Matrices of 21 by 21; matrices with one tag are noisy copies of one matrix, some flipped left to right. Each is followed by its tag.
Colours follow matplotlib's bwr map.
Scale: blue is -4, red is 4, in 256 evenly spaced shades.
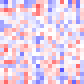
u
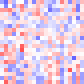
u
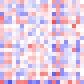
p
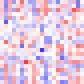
u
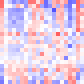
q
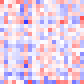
p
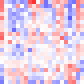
q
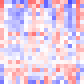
q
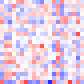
p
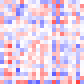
p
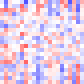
u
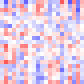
u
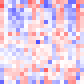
q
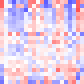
q
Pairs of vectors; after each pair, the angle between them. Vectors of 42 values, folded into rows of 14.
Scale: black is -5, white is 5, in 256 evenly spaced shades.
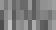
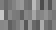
partly opposed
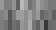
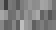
partly aligned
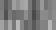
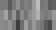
partly opposed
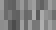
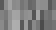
nearly opposite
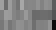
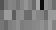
orthogonal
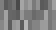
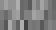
nearly opposite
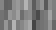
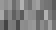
orthogonal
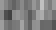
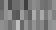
orthogonal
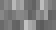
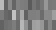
orthogonal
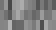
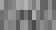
orthogonal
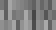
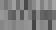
partly aligned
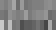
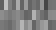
partly opposed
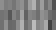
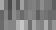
partly aligned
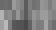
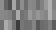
partly aligned
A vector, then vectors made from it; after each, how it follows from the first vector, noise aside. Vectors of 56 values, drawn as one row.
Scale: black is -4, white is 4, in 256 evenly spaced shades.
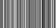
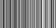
negated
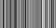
negated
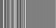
partly zeroed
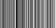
wrapped around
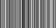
wrapped around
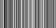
wrapped around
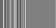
partly zeroed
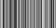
negated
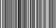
wrapped around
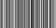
wrapped around
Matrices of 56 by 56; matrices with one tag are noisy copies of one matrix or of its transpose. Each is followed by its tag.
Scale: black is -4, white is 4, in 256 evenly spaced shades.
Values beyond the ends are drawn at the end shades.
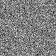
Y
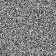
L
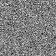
Y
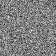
L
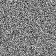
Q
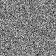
Y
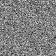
Y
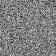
L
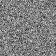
L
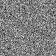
Y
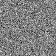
Q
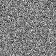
L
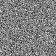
Q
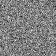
L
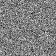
Q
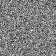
L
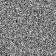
L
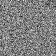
L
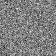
L
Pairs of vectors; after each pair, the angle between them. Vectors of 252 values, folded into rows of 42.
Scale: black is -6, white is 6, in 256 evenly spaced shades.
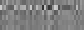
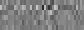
nearly parallel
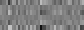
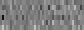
orthogonal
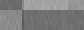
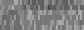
partly opposed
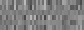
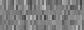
nearly parallel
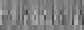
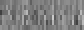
nearly opposite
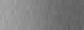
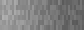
nearly parallel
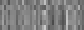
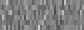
orthogonal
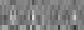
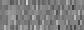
partly aligned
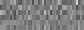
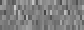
partly opposed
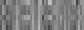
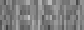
nearly parallel
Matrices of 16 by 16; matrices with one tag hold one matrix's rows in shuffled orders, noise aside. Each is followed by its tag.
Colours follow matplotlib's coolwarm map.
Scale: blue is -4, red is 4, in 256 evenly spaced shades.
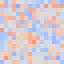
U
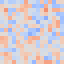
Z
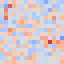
U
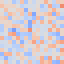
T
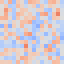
Z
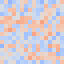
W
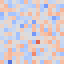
T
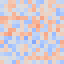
W
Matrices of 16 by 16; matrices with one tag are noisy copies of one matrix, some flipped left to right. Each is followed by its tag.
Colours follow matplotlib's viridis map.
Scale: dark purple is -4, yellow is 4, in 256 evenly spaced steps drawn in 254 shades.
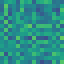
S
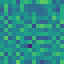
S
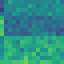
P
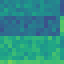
P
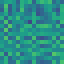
S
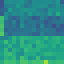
P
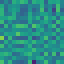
S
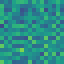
S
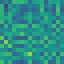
S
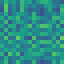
S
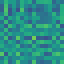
S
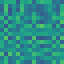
S
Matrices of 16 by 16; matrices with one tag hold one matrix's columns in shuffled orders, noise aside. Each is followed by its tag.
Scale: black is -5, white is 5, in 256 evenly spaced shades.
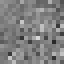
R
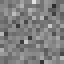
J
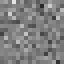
J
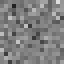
J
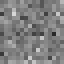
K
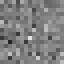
R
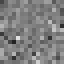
R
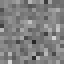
R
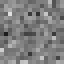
K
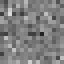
K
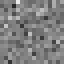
J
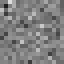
J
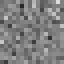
J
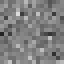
K
